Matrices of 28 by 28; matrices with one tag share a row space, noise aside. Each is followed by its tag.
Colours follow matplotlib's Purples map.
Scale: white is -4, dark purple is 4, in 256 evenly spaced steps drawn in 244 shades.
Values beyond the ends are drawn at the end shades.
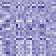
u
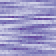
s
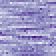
s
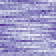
s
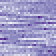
s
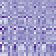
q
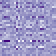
u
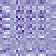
u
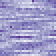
s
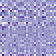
q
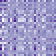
q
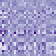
q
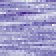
s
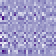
q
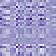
u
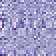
q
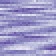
s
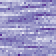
s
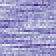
s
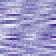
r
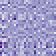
q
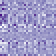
q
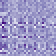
q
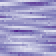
s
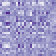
u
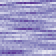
s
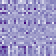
q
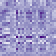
u
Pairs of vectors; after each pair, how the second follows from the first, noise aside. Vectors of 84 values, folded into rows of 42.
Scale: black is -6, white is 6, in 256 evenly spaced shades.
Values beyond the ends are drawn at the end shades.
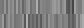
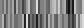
scaled up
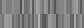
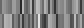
scaled up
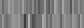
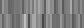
negated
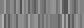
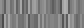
negated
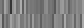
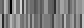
scaled up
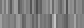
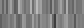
negated
